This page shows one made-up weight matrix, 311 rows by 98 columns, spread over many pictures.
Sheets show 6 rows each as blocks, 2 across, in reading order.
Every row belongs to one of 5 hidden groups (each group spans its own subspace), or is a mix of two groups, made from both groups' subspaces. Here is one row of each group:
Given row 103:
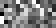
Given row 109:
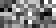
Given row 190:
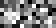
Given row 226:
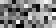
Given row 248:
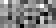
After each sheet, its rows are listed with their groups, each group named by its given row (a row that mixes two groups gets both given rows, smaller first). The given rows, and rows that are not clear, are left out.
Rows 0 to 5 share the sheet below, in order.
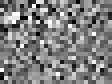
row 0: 190
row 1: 103 and 248
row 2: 248
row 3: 103
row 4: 103
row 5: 103
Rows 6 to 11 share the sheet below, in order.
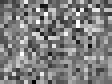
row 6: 248
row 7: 226
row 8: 103 and 226
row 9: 109
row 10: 190 and 248
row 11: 109
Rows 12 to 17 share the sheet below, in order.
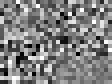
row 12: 103
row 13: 103
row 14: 248
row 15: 190
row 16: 109
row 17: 109
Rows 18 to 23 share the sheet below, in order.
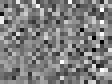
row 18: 103
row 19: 103
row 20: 103 and 109
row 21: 248
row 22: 190
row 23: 103 and 109
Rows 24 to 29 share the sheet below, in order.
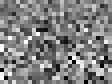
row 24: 103 and 190
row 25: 248
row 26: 103 and 226
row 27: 190
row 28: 103
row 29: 103
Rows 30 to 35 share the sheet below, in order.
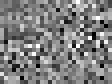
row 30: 248
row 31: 103 and 190
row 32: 248
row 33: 248
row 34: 226
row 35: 103
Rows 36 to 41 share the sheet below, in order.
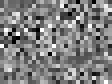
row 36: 190
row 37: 190 and 226
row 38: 226
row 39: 226
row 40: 190
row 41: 190
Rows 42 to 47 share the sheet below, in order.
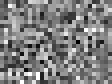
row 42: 109
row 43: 190
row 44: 248
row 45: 109
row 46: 248
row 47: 226
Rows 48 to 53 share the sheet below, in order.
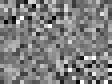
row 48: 190 and 226
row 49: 109
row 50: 190
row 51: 226
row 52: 190
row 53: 109 and 226
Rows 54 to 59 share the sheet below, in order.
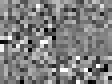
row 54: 226 and 248
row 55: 109 and 248
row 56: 103 and 109
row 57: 109
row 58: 226
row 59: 109 and 190
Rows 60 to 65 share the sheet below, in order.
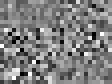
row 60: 109
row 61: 103 and 248
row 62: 226
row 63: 248
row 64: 190
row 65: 190
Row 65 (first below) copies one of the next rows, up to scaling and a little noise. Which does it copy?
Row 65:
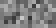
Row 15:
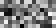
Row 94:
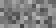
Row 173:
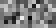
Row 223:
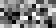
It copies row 173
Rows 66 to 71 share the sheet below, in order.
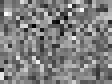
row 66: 190 and 248
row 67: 103
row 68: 226
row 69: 109 and 226
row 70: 103
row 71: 109 and 226
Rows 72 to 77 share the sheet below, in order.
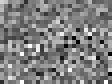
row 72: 248
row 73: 103
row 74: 248
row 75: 109
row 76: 190 and 226
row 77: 226
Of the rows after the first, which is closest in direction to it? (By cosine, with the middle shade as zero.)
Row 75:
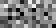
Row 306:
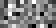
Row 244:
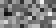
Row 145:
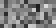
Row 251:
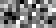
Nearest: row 251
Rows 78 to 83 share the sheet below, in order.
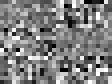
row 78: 226
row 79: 109
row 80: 103 and 226
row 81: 190
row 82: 109
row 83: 109 and 190
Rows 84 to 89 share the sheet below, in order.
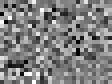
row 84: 103 and 226
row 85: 190
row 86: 103
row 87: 226
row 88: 248
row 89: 109 and 226
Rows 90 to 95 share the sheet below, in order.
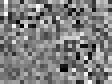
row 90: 248
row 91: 226
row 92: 103 and 226
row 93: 248
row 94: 190
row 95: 190
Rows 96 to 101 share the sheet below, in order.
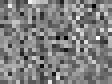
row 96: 109
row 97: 248
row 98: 226
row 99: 109 and 226
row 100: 226
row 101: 103
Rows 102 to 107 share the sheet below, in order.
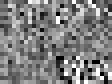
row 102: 109
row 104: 226
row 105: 109
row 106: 109
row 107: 226 and 248
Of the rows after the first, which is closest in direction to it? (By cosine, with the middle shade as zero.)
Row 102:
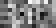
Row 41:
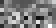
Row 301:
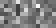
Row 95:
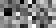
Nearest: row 95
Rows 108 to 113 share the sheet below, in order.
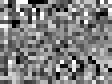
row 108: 109
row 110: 248
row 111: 103
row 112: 109
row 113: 103
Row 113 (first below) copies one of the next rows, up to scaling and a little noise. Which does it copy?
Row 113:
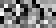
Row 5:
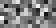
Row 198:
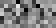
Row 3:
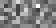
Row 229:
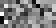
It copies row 198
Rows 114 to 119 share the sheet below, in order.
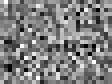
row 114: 248
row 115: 226
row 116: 190
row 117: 248
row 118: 190 and 248
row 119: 103
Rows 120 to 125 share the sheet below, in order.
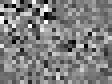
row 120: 103
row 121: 226
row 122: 226
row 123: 190
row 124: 103 and 190
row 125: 103
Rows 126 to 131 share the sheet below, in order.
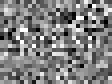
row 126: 190
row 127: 190
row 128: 109 and 226
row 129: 109
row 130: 190 and 248
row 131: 103
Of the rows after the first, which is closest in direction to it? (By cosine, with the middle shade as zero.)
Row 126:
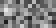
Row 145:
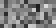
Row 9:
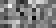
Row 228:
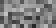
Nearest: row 228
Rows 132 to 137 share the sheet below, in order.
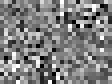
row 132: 226
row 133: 248
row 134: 226 and 248
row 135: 103
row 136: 226
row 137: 103
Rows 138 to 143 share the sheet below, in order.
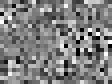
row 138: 103
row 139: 109
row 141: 226
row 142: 109
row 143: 109
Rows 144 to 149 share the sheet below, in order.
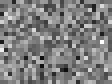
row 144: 103 and 190
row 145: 248
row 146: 103
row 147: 109 and 248
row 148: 226
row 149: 190
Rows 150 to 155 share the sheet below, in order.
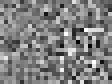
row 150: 103
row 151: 103 and 190
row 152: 190
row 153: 109
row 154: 248
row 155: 248
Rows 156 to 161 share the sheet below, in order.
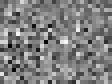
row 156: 190 and 248
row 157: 226
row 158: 109 and 248
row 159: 190
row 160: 226
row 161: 190
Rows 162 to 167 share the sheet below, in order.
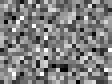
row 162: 190
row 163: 190
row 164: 103
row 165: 103 and 248
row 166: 190 and 248
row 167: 190
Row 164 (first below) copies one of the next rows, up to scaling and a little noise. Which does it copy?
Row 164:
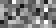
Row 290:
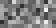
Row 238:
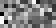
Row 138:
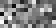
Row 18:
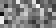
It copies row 290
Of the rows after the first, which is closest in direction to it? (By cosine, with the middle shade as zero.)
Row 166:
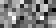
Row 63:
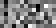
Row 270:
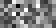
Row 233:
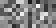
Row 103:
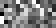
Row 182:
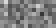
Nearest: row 63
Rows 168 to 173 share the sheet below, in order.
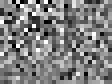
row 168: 103 and 190
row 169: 109
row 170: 109 and 248
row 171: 248
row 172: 109
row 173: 190
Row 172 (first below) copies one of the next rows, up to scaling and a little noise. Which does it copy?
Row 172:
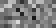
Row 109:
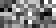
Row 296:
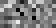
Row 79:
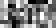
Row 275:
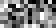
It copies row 296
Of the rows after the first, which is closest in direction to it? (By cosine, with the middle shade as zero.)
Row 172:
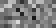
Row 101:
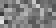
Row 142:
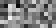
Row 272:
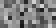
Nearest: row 272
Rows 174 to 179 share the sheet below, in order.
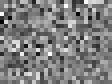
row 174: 103
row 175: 109
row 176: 190
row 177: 226
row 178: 248
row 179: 248
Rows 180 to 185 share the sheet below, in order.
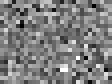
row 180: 226
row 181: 103 and 248
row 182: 248
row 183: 190
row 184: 109
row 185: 190
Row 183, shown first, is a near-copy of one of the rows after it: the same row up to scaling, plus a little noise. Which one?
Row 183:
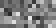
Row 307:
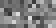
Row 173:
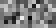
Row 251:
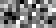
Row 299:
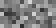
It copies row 307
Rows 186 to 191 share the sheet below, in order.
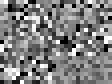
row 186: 109 and 248
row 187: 109 and 226
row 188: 103
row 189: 190
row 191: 226
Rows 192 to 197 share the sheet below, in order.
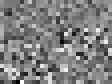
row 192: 190
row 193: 103
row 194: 248
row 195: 109 and 190
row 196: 190
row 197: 190
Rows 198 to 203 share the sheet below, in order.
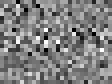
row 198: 103
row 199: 103 and 226
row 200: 103
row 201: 103
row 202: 248
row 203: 103
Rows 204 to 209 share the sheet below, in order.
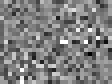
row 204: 226
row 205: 226 and 248
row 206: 248
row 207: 109 and 190
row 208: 226
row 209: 226
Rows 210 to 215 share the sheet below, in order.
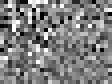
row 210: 109
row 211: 190 and 226
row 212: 103
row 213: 103 and 248
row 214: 248
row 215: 226
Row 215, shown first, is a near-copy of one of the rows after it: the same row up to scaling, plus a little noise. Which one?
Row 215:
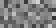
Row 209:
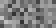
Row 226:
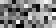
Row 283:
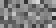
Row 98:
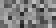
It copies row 283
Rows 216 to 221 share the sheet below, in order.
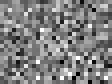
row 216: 226
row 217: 190 and 248
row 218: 226
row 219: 103
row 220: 103 and 248
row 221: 190
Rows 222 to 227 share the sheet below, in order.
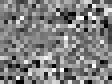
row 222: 190
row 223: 190
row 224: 190
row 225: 109 and 190
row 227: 248
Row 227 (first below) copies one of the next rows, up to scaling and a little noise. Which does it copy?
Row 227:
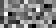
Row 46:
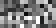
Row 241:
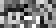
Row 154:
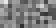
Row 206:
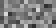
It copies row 206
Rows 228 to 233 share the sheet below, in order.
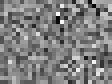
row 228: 248
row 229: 103
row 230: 103
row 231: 190 and 248
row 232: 109
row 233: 103 and 109
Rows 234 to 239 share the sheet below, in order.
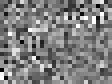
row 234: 103 and 109
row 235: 248
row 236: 109
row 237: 109
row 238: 103
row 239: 103
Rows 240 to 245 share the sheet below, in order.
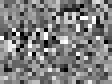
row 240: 226
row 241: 248
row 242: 103 and 190
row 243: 190
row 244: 109 and 190
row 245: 190
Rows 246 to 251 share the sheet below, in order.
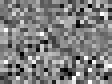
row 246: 226
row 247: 109 and 226
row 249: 226
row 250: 109
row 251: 190
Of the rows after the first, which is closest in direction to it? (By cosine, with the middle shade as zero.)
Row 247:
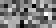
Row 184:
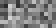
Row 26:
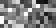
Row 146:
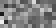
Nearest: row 184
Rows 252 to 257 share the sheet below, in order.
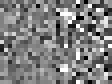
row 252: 103 and 190
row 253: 190
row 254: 103
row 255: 226 and 248
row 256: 109 and 226
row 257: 190
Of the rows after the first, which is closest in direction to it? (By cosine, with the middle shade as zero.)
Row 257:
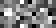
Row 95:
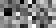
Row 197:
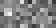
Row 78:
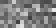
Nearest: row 197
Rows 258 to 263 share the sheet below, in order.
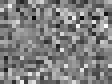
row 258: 109
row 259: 190
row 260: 109
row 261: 103
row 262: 248
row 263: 226
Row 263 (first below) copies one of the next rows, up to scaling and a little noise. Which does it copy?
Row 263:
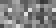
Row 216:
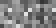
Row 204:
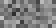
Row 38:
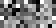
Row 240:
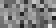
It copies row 216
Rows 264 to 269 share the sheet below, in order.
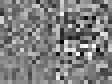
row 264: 103 and 226
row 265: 248
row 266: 190 and 226
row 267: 248
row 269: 103
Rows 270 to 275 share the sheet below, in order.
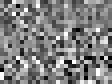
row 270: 103 and 226
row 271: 109
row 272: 226
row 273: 109
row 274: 103
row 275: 109
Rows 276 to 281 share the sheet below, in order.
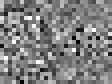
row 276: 248
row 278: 226
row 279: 109 and 226
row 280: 248
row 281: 190
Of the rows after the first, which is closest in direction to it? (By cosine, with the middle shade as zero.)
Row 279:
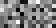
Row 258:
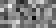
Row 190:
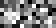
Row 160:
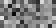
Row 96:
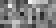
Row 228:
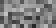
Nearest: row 258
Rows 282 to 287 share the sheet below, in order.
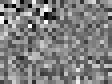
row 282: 103
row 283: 226
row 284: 109
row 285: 109
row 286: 103 and 109
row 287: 226
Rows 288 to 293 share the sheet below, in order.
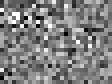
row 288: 190
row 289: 109
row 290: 103
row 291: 109
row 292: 103
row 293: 103
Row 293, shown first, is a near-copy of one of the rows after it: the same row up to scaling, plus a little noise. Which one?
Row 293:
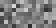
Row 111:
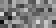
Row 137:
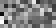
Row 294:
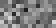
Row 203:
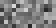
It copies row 203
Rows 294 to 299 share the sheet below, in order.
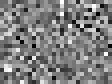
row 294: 103
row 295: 248
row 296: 109
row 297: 226
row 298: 190
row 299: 190
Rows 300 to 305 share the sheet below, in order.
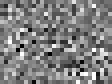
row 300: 109
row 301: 103
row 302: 190 and 226
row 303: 103 and 190
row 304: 190 and 226
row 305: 248
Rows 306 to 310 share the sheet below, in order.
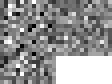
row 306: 109 and 190
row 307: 190
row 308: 190
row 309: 109
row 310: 109 and 248
